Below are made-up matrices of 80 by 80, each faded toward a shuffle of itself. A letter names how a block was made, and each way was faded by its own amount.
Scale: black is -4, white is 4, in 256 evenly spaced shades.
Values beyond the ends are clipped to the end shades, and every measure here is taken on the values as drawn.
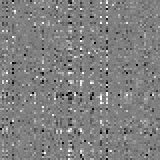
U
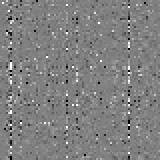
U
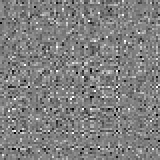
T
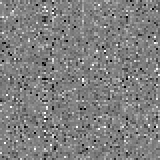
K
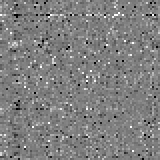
K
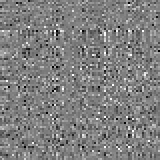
T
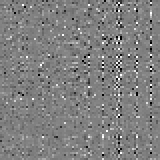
U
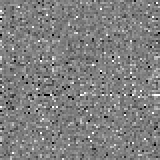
K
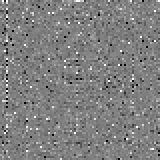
K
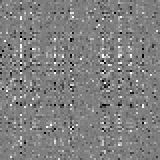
U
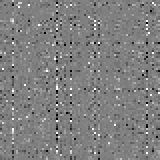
U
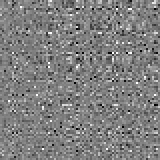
T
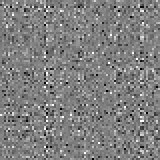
T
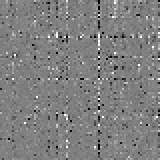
U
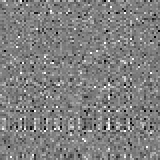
T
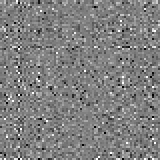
T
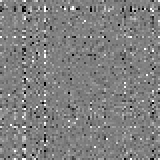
U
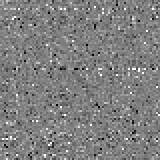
K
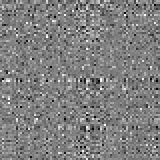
T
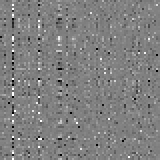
U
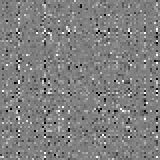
U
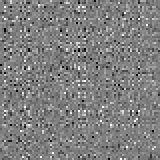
T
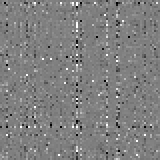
U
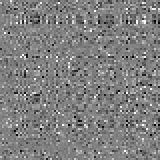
T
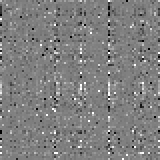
U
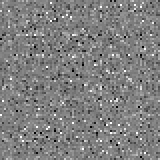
K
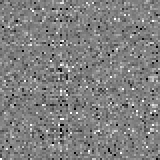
K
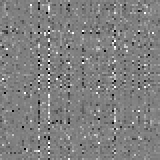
U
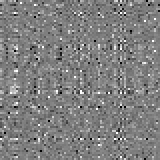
T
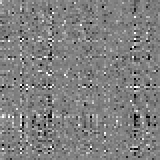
U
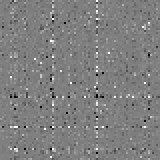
U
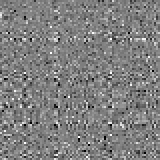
T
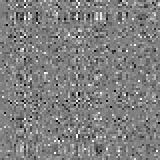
T
